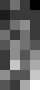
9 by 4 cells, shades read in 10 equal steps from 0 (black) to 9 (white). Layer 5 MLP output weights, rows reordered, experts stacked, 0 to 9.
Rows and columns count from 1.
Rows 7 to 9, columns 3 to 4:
4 6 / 3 7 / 6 9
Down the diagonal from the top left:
2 2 5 2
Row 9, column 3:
6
